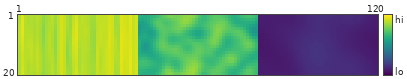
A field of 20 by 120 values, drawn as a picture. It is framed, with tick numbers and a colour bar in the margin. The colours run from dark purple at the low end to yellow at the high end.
The table splits into one row of 3 panels. Panel 1,1: very high, streaked downward, faint in contrast. Panel 1,2: high, blotchy. Panel 1,3: very low, smooth, faint in contrast.
